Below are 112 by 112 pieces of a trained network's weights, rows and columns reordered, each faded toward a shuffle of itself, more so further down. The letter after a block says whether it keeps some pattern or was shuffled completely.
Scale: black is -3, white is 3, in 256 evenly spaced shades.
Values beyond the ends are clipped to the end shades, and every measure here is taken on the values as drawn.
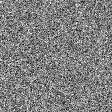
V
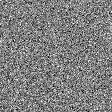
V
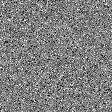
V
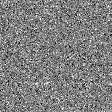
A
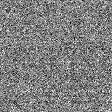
A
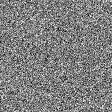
V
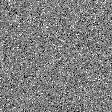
V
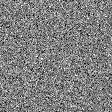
V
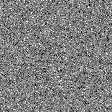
V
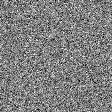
V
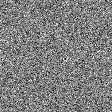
V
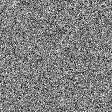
V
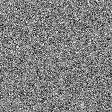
V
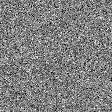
V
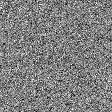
V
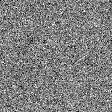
A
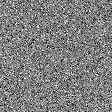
V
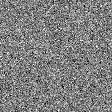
A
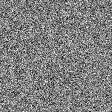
V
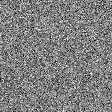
V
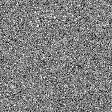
A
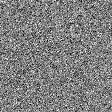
V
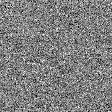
A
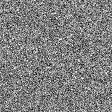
V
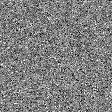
A
